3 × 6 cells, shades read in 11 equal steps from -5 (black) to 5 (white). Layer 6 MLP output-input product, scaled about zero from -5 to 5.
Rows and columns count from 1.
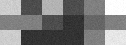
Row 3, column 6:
4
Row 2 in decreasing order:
0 0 0 -1 -2 -3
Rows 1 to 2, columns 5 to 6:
0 5 | -1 0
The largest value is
5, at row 1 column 6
